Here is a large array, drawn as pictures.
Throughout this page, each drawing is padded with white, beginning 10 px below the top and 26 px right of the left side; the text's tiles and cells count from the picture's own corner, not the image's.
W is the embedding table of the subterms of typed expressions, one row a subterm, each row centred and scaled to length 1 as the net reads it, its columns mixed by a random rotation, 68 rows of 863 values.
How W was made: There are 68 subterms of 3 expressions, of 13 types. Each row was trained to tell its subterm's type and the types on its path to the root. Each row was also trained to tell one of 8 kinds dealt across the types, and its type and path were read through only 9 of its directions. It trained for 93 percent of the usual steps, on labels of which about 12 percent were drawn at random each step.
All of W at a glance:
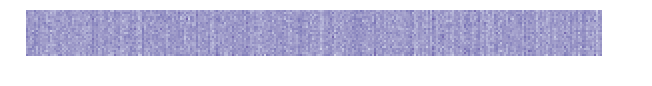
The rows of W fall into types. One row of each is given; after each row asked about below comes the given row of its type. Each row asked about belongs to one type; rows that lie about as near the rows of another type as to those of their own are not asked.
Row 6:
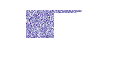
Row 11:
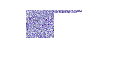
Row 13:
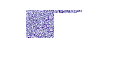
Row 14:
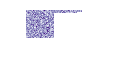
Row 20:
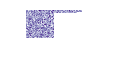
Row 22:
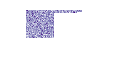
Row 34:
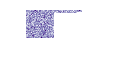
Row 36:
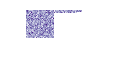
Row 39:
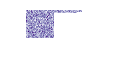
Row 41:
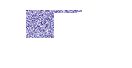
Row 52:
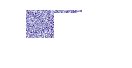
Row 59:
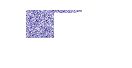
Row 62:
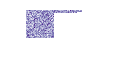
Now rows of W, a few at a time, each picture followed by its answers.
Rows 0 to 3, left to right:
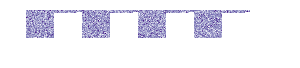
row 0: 52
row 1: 22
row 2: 59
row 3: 41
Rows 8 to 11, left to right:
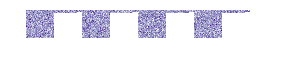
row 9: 22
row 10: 39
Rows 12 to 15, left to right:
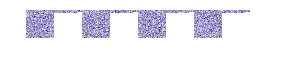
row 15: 62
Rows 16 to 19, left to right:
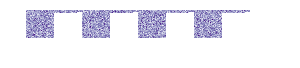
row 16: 13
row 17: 62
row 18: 62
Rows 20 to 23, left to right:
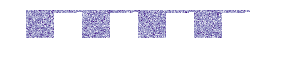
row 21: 59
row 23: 39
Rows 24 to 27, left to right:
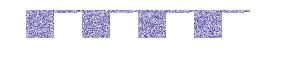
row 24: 20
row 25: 14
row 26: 22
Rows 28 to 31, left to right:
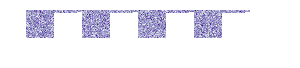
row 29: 41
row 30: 41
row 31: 52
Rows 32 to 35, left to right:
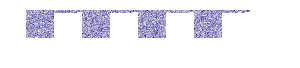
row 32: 20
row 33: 13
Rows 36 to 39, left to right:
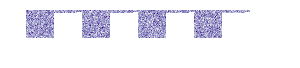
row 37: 52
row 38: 39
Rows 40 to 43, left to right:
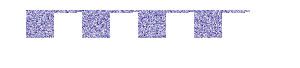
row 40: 11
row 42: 62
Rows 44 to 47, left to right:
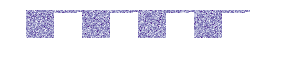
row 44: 39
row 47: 22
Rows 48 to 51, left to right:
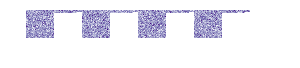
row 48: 6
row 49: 39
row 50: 41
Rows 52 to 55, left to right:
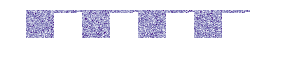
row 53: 13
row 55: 20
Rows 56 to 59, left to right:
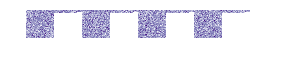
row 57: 13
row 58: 52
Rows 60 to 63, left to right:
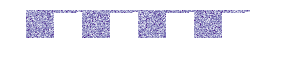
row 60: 52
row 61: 62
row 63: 22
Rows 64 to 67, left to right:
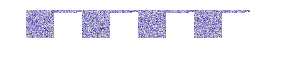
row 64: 14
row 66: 11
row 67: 11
